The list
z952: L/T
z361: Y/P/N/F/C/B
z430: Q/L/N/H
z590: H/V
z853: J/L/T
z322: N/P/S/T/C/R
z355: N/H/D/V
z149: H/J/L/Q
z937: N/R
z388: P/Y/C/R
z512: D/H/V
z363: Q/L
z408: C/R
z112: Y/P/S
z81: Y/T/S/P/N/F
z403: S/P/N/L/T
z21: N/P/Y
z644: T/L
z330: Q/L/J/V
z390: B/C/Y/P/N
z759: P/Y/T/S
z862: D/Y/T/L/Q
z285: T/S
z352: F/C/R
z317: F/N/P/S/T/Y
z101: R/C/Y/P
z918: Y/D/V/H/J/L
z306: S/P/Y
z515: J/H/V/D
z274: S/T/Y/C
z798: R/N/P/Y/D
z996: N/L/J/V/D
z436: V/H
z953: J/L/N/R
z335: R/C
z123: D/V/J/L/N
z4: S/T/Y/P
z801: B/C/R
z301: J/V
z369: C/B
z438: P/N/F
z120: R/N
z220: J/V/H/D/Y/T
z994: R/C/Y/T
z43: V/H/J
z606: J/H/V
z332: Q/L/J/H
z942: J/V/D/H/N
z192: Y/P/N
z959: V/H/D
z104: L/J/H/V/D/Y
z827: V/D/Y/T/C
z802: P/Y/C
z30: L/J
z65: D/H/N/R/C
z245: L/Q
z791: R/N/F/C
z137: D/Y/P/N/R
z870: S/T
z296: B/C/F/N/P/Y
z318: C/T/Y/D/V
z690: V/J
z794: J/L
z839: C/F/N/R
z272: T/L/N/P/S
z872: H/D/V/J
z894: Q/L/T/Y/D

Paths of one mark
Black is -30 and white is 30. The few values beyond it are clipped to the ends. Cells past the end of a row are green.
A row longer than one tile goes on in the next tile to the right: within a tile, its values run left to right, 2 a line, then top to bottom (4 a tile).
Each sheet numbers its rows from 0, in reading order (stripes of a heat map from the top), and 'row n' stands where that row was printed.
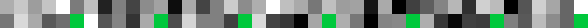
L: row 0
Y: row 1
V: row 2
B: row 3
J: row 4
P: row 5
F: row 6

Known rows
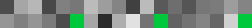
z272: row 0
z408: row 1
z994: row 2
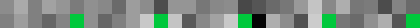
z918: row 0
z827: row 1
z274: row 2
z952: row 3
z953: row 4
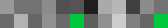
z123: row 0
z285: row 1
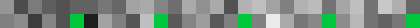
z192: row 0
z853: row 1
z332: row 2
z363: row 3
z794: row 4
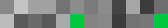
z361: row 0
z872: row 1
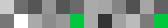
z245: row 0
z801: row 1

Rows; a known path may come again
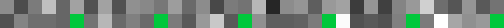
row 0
z515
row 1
z330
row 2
z839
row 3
z798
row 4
z21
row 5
z245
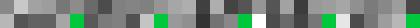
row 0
z361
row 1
z220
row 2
z30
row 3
z306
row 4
z802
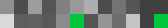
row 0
z296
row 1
z120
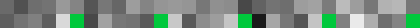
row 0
z994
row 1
z355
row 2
z274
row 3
z853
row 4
z363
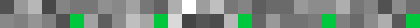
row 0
z272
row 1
z791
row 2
z369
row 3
z318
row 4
z953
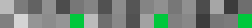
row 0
z149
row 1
z317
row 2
z872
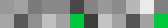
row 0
z65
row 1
z644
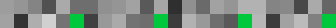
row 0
z352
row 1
z430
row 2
z512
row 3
z388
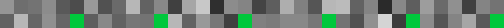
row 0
z123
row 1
z996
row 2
z112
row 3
z81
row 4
z937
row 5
z137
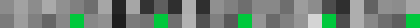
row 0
z918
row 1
z690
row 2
z301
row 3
z827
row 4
z606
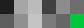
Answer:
z285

